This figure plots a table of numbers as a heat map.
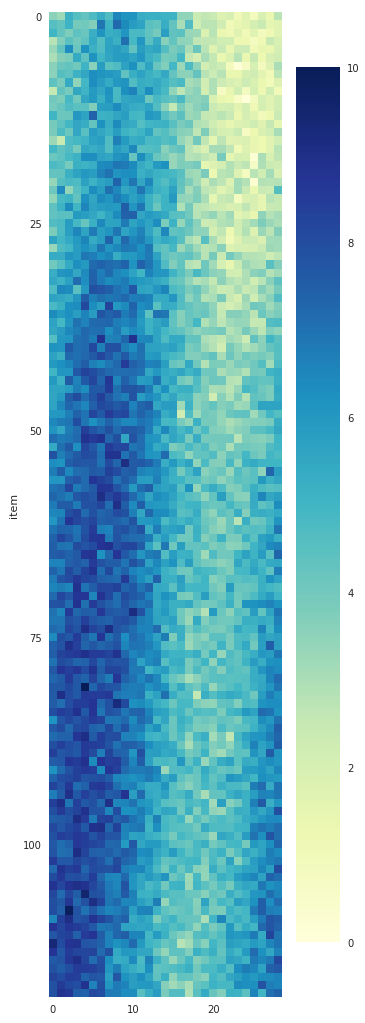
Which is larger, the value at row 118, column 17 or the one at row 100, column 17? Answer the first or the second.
the second
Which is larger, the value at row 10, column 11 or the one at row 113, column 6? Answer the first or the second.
the second
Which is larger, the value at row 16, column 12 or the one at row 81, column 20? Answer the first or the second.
the first
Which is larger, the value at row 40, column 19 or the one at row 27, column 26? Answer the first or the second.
the first
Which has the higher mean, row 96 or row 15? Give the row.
96
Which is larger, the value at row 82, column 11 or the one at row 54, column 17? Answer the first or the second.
the first
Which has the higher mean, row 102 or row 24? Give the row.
102
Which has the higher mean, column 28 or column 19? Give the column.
28
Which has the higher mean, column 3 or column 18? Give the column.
3
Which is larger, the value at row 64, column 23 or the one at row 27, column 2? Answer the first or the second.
the second
